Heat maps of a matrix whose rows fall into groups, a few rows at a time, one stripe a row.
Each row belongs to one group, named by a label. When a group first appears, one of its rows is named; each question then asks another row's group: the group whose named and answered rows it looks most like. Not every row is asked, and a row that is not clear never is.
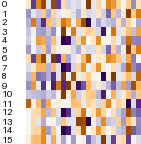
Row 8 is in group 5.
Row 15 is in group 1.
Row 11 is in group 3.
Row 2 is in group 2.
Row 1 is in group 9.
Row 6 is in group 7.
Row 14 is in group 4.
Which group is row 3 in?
5
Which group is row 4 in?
4
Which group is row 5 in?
9
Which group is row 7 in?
4
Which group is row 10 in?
5
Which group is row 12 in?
4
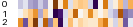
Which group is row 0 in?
5
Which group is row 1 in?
4
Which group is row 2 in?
7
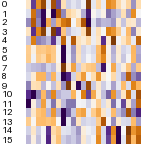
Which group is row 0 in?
7
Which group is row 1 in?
2
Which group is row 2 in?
2
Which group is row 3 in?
7
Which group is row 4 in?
5
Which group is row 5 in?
1
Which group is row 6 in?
1
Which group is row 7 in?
5
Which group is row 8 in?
4
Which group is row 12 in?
4
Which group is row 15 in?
9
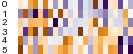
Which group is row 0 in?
1
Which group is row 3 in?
7
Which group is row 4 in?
3
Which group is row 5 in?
3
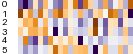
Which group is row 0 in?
9
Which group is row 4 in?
2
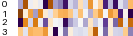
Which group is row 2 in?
9
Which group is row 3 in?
1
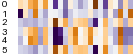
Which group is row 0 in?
1
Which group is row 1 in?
9
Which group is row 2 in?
5
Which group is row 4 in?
4
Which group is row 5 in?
5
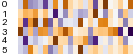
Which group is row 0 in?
5
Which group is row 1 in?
1
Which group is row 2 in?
7
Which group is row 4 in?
5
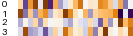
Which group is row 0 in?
7
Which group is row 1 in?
3
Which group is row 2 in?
9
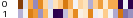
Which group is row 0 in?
3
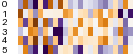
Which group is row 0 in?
2
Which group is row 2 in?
7
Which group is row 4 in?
7
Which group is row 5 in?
2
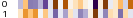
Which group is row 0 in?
5
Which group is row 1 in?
1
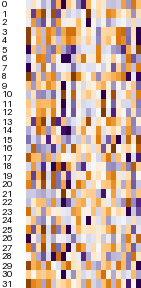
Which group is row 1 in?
7
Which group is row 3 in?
3
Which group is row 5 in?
9
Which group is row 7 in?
9
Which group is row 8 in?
3
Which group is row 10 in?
5
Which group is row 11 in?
1
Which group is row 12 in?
1
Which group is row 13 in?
7
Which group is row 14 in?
4
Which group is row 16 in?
5
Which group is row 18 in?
2
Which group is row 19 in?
7
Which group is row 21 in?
5
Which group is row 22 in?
4
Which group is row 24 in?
2
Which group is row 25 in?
7
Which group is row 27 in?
7
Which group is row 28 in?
2
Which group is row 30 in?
1
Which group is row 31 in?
3
